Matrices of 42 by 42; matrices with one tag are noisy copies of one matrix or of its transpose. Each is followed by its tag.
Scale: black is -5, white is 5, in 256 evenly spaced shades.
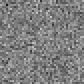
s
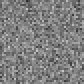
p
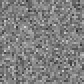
p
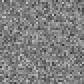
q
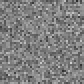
p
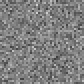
s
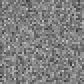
p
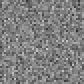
p
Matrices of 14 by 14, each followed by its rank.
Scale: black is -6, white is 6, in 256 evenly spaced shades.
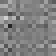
three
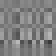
one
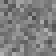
full rank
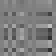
one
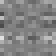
two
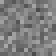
full rank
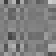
two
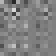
two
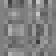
two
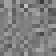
three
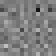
three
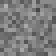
full rank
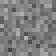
full rank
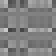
one
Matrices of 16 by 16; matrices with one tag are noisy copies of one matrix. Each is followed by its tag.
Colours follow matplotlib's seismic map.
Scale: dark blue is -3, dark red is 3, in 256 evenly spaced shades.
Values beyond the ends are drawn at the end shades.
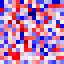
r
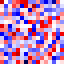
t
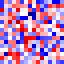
r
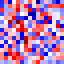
r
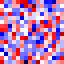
t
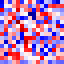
r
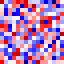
t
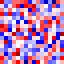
t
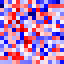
r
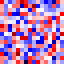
t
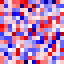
t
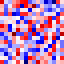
t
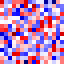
t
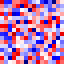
t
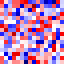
t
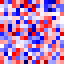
t
